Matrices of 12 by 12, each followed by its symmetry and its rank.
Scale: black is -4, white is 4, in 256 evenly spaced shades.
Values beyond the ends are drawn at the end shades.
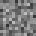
neither, full rank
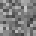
neither, full rank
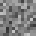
neither, full rank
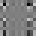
neither, rank one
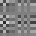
neither, rank one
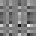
neither, rank one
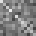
symmetric, full rank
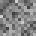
symmetric, full rank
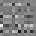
neither, rank two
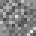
symmetric, full rank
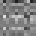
neither, rank two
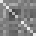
symmetric, full rank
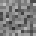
neither, full rank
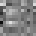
neither, rank two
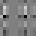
neither, rank one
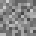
neither, full rank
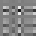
neither, rank one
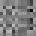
neither, rank two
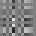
neither, rank one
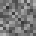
symmetric, full rank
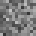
neither, full rank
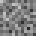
symmetric, full rank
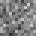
neither, full rank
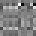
neither, rank two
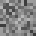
symmetric, full rank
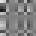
neither, rank one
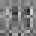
neither, rank two
